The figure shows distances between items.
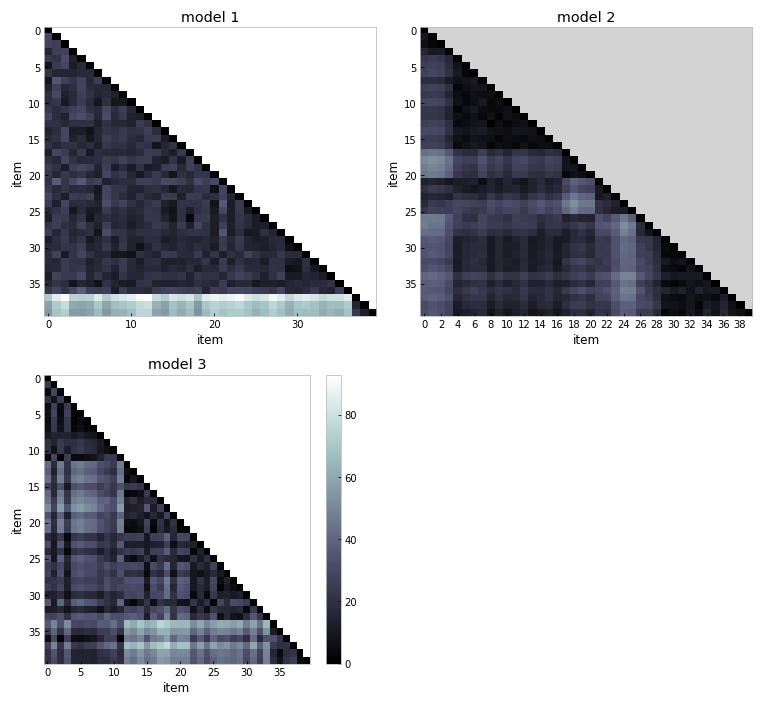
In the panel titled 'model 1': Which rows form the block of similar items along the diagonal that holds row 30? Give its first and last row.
0 to 36
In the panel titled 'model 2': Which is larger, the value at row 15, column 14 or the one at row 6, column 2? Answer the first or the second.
the second
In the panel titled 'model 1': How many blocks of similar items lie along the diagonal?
2
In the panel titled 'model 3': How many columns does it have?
40
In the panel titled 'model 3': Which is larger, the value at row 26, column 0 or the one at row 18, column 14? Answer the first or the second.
the first
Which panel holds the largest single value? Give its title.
model 1
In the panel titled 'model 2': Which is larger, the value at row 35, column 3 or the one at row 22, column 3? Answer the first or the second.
the first
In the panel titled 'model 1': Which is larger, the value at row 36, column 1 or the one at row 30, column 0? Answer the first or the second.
the first
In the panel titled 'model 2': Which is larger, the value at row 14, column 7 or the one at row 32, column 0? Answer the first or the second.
the second
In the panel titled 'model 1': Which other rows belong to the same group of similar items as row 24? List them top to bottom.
0, 1, 2, 3, 4, 5, 6, 7, 8, 9, 10, 11, 12, 13, 14, 15, 16, 17, 18, 19, 20, 21, 22, 23, 25, 26, 27, 28, 29, 30, 31, 32, 33, 34, 35, 36
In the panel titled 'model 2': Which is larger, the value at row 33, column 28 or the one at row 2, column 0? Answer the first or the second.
the first
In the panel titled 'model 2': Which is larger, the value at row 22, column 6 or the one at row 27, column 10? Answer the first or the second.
the second
